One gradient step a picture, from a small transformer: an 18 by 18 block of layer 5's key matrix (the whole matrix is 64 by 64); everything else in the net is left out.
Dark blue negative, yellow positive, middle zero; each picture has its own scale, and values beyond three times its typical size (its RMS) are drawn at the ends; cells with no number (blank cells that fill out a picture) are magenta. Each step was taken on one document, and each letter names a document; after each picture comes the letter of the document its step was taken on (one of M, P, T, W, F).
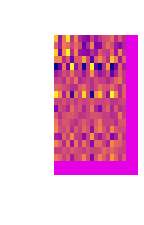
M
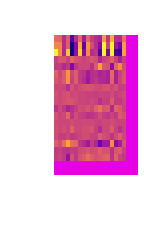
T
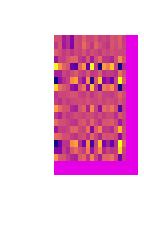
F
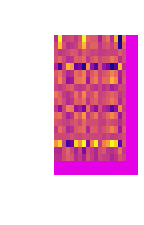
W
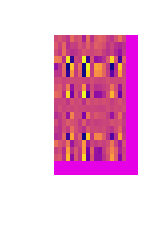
M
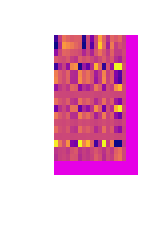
W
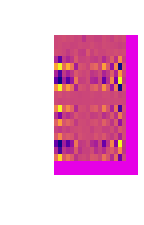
F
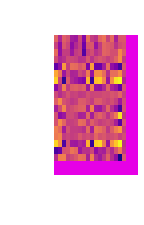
F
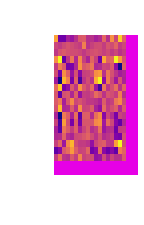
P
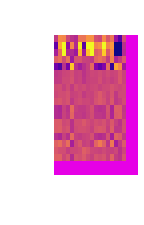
T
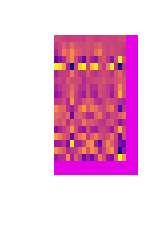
T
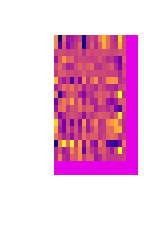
P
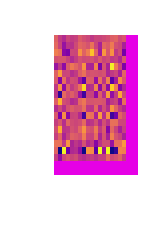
F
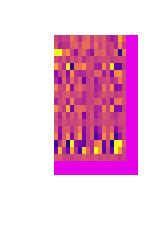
W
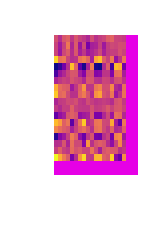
M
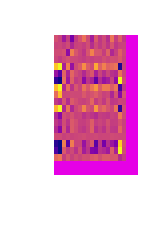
F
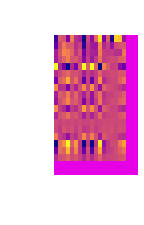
W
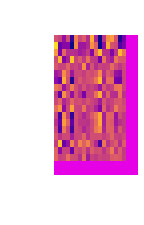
P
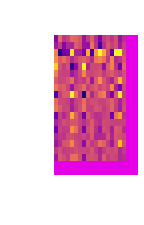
M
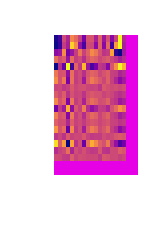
W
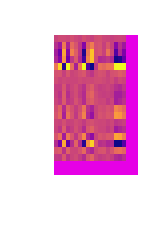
T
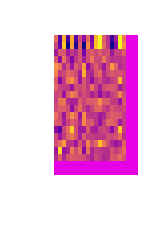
P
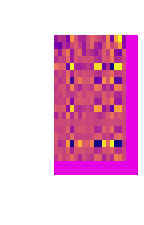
W
